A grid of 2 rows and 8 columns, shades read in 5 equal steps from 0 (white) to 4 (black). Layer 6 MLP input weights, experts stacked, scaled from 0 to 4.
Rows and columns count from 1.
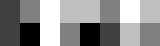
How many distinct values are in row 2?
5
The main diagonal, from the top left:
3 4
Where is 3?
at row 1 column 1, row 2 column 1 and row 2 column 6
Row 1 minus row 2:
0 -2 0 -1 -3 -1 -1 -1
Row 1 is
3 2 0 1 1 2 0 1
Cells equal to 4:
2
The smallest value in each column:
3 2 0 1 1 2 0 1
